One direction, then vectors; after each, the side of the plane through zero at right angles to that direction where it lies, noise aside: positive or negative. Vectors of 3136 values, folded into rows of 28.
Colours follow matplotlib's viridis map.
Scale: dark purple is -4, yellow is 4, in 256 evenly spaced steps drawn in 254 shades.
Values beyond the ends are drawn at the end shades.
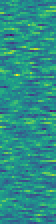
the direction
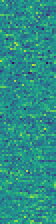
negative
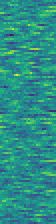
positive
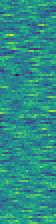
negative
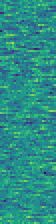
negative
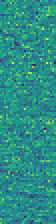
positive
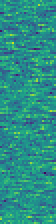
negative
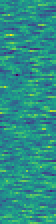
negative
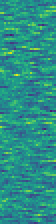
positive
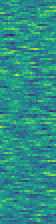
positive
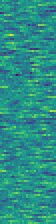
negative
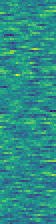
positive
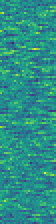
positive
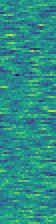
negative
